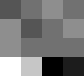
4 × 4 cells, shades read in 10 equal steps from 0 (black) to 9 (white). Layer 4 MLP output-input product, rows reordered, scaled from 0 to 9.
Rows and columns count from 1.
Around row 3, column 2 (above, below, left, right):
3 7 5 4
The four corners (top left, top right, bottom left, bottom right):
3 4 9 1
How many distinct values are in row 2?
3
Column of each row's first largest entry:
3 1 1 1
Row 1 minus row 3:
-2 0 1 0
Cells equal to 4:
6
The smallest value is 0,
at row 4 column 3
